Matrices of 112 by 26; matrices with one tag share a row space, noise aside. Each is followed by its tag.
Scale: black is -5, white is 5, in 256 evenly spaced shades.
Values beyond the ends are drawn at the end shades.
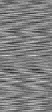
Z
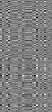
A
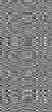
A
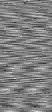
Z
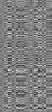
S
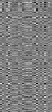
A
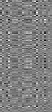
A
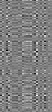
A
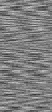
Z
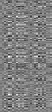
S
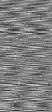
Z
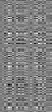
S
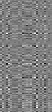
A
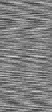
Z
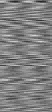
Z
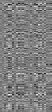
S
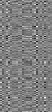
A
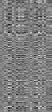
S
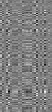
A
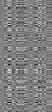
S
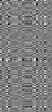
A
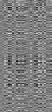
S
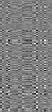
A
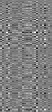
A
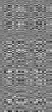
S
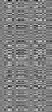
S
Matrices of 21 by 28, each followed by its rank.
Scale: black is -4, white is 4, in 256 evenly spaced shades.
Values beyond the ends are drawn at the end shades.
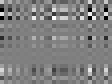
one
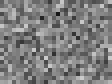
full rank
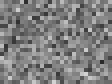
full rank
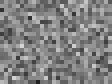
full rank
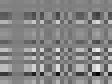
one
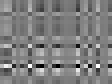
one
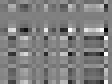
one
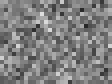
full rank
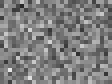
full rank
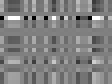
one
